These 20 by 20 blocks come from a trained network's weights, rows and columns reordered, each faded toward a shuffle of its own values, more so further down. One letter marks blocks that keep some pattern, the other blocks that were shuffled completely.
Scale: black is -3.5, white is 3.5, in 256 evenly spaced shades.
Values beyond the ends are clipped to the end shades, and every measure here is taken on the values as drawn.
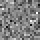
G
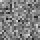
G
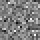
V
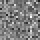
V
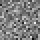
G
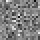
V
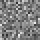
V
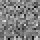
V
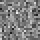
G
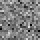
G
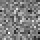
V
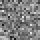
G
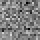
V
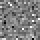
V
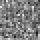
G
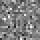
G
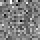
G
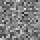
V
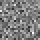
G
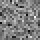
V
